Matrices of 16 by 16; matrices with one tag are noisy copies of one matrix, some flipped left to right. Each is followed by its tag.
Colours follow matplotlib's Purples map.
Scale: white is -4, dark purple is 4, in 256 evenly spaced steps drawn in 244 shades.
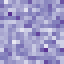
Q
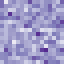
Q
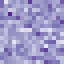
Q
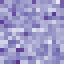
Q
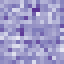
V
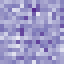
V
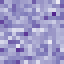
Q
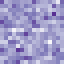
Q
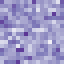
Q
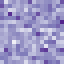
Q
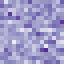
Q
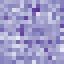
V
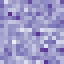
Q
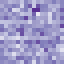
V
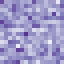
Q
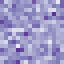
Q
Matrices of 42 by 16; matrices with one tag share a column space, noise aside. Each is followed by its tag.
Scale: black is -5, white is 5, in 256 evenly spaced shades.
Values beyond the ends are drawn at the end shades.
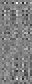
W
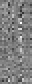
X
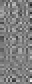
X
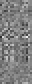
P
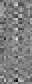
X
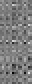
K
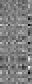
K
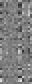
X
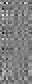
W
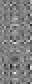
K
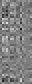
X
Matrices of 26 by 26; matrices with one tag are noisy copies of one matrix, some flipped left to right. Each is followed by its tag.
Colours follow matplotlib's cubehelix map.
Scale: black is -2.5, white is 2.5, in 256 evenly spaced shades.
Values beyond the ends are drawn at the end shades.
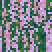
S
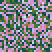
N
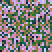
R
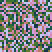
N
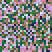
R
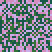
R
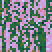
S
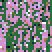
S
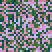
N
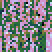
S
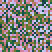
R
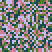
N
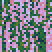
S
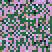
R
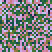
R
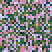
R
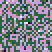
R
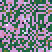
N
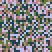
R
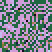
N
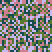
R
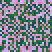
R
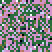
R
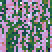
S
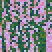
S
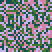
N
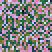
R
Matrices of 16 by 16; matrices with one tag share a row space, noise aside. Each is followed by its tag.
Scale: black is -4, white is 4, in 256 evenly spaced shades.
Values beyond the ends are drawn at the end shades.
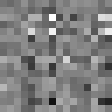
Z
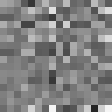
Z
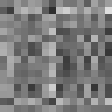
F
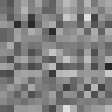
F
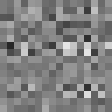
F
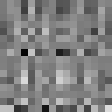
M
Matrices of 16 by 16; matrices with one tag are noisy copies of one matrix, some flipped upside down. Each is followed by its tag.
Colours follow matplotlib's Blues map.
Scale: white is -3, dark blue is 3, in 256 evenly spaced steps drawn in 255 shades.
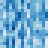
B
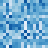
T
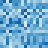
T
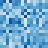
T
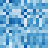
T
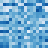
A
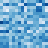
A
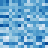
A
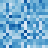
T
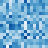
T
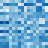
A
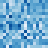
T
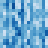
B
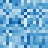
T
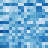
A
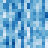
B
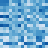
A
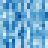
B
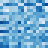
A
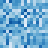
T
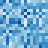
T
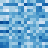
A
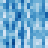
B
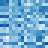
A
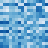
A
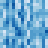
B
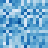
T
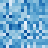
T
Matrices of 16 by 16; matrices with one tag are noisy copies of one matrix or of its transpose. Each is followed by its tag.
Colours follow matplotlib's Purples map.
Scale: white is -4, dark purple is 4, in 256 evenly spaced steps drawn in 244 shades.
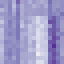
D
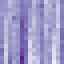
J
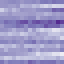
J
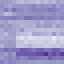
D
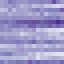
J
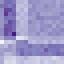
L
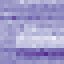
D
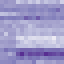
D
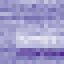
D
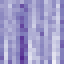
J
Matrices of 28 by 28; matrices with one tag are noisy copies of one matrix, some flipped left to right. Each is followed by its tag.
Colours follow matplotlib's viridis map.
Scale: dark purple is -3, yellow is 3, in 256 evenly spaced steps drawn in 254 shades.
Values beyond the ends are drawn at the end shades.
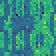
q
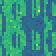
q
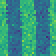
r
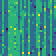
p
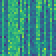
p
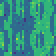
q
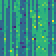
p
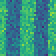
r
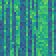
p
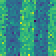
r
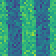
r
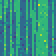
p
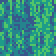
q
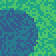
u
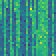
p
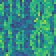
q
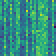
p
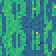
q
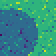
u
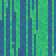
p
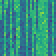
p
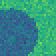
u
